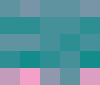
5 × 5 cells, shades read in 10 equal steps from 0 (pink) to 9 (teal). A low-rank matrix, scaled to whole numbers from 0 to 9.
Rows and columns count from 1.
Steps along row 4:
up down down up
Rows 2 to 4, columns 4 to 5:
7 8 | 8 7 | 7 9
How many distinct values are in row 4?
3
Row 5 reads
2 0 4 6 1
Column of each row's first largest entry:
1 1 4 2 4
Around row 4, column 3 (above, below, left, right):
7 4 9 7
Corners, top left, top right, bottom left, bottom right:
6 5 2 1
